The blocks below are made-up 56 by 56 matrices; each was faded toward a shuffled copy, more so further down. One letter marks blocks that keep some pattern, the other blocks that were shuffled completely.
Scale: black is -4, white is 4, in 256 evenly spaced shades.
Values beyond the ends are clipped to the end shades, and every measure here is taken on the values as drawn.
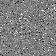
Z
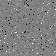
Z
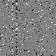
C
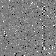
C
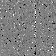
C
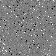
Z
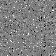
C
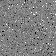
Z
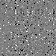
C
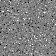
Z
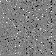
C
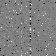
C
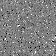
Z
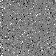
C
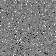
Z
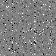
C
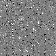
C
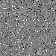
Z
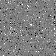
C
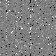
C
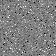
Z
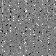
C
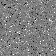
Z
